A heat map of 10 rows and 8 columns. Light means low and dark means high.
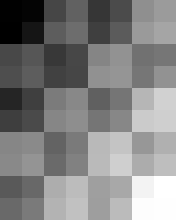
Ninth with the lowest average: bottom right. Grain: checkered. Mirror symmetry: none. Slope: up to the top left. Ninth with the highest average: top left. Lone odd cells: none.
